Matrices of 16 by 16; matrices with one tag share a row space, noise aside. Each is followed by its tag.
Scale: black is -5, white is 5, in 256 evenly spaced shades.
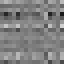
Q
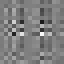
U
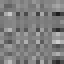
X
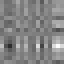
X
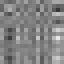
X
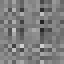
U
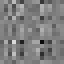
U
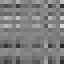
Q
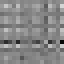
Q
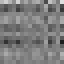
Q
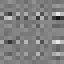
X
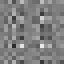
U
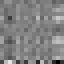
X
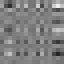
X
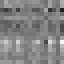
Q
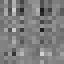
U
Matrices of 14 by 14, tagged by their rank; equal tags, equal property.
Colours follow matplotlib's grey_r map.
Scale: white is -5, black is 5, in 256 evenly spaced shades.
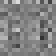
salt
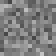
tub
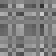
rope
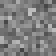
tub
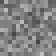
tub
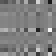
rope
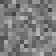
tub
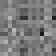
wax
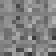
wax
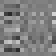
salt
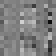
salt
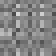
salt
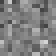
wax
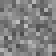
tub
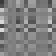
rope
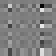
rope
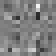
wax
